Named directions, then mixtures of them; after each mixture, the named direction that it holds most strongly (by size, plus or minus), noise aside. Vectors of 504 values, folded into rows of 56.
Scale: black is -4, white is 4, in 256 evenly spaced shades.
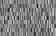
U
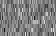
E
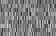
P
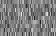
E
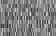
P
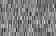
P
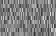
U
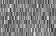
U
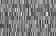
P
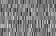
P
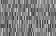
P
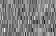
E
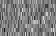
E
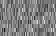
E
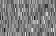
E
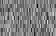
U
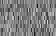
U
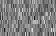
E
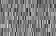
P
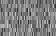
P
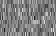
E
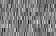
P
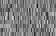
U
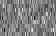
E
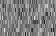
E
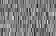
P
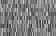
P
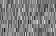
E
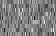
E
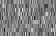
E
